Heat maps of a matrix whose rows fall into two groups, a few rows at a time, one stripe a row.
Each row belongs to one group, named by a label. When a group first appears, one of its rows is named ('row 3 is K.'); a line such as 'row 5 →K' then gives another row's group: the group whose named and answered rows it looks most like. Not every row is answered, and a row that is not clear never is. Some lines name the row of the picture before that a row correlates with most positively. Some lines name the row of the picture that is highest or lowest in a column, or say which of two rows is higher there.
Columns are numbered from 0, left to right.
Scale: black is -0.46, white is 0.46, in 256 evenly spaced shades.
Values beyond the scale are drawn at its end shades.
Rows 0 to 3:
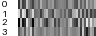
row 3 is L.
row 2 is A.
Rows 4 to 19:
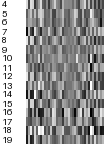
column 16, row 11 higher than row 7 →No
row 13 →L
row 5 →L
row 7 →A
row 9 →A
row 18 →L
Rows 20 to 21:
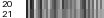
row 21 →A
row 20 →A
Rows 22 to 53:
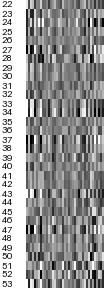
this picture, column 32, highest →24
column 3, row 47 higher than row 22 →No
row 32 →A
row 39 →L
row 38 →A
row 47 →A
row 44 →L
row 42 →L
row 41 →L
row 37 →A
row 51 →L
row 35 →A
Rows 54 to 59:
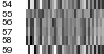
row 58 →A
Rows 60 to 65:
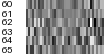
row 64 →L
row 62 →L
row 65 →A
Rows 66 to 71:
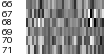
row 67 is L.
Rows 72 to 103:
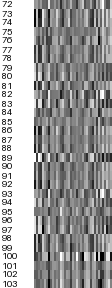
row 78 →A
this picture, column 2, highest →89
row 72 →L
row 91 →A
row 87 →A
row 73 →A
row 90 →A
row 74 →A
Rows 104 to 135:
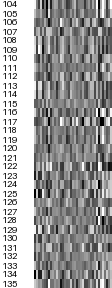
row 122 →L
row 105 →L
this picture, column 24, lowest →117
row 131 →L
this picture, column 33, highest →135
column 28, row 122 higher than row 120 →Yes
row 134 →A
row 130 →A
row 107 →L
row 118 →L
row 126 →L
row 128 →L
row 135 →L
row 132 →A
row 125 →A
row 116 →L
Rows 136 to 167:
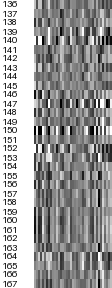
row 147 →L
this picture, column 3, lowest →150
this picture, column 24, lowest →155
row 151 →A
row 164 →L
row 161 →A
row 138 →A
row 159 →A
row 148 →A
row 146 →A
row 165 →L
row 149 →L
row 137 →L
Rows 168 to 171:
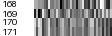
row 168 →L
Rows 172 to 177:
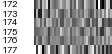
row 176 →A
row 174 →L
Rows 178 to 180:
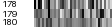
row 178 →A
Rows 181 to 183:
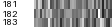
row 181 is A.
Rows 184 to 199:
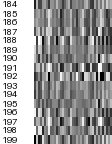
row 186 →L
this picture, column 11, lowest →188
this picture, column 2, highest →188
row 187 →L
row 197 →L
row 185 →L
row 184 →A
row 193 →A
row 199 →A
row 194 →A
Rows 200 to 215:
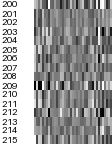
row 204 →L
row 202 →A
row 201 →A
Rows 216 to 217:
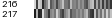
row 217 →A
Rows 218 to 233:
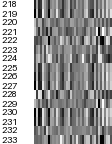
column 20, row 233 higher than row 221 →No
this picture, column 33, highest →224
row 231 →A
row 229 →L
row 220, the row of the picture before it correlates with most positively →216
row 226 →A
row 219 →A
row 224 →L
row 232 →L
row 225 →A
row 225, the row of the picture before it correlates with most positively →217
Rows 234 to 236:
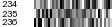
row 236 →A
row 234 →L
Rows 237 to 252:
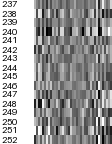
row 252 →L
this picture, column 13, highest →240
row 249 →L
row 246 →L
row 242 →A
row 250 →L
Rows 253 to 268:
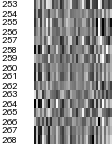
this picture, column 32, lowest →266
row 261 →A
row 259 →L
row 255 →L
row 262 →L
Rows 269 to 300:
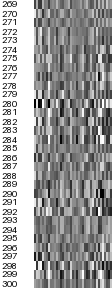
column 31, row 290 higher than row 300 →No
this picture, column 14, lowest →280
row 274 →L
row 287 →L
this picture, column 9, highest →280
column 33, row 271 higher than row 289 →Yes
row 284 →L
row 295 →A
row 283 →L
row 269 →A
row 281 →L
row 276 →L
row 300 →L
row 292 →L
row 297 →A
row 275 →L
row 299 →L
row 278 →L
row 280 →A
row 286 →A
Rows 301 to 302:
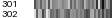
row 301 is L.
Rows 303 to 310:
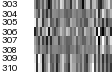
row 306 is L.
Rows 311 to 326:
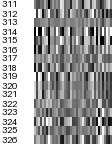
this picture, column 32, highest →324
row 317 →L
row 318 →A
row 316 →A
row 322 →L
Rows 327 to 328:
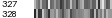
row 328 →A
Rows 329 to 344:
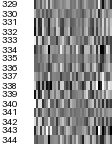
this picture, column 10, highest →336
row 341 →A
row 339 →A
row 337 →L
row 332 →A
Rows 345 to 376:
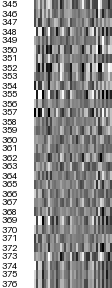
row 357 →A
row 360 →L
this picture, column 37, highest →352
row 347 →A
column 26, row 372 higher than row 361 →Yes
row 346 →L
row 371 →A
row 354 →A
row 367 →L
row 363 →L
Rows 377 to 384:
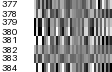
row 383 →A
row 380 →A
